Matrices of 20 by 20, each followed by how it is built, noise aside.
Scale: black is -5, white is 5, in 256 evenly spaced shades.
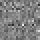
low rank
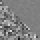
lower triangular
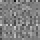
low rank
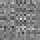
low rank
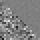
lower triangular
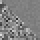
lower triangular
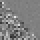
lower triangular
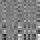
low rank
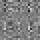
low rank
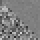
lower triangular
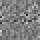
low rank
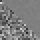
lower triangular
